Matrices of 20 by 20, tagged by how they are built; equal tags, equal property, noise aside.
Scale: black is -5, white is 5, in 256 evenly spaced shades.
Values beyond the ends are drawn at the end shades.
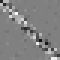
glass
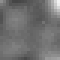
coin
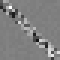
glass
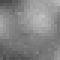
coin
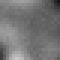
coin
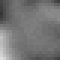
coin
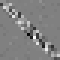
glass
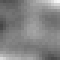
coin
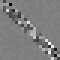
glass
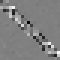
glass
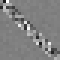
glass
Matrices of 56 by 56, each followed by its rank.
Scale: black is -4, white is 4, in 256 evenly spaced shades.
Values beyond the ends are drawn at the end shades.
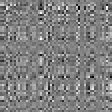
three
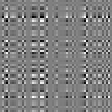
one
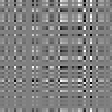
one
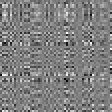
three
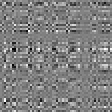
three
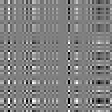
one
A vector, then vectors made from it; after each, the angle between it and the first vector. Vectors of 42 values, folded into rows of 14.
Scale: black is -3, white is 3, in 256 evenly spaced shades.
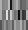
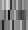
partly aligned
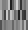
nearly parallel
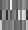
nearly opposite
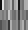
orthogonal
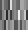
nearly opposite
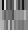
orthogonal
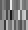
nearly opposite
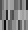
partly opposed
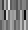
partly aligned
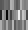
nearly opposite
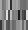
nearly parallel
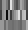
nearly opposite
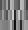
partly opposed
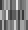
partly aligned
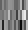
partly opposed
